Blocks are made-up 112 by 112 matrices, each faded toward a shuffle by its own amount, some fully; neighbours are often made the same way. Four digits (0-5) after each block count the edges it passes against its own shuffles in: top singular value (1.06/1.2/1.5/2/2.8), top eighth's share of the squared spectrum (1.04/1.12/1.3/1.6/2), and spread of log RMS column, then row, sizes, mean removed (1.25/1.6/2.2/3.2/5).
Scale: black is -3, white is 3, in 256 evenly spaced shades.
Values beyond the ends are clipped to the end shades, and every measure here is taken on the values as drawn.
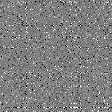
4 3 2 2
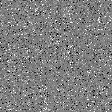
3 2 1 1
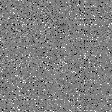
4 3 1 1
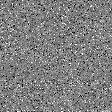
0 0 0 1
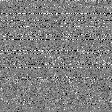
2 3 0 4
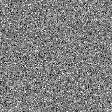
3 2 1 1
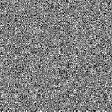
4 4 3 2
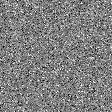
1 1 0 0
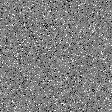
0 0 0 0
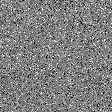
0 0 0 1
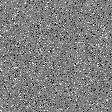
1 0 0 0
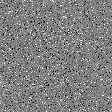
2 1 0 0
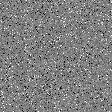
2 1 0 0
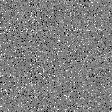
3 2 1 1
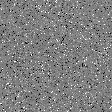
1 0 0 0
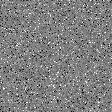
1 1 0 0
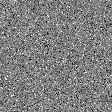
0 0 0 0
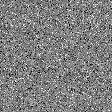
2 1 0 0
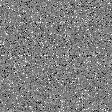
1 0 0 1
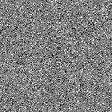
4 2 0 1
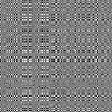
5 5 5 5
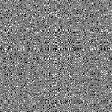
5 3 3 3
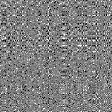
5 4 3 3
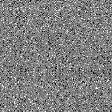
4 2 1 1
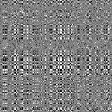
5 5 4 4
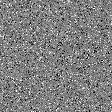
2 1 0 0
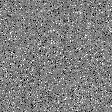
2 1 0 0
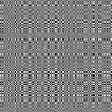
5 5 5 5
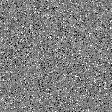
3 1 1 0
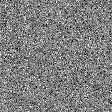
0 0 1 0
